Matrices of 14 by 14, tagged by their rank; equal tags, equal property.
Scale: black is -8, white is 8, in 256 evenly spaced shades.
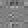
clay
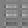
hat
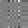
hat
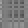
hat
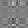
hat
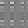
hat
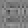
clay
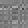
clay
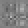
clay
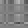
hat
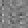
clay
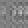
clay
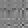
clay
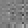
clay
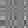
hat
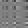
hat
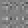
clay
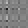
hat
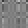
hat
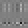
hat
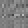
clay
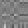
clay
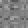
clay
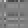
hat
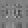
clay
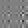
hat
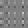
hat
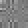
clay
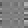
hat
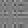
clay
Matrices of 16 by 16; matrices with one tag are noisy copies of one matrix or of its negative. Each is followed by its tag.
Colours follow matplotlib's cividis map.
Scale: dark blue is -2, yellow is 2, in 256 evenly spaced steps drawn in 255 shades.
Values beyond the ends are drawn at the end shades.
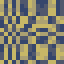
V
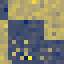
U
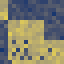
U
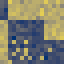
U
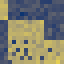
U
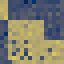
U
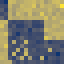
U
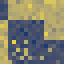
U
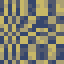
V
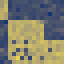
U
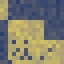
U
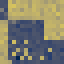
U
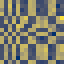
V
